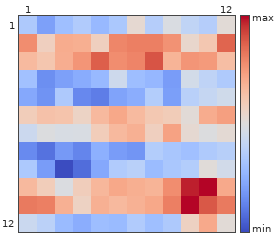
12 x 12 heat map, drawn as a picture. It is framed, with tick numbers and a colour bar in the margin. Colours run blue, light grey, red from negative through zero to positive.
Stripes running across repeat 3 times from top to bottom. Streaks run across, left to right. The bottom right is the ninth with the highest average.
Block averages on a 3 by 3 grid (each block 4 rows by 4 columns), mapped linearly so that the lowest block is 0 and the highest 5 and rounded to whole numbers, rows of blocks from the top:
2 3 3
0 1 2
1 2 5
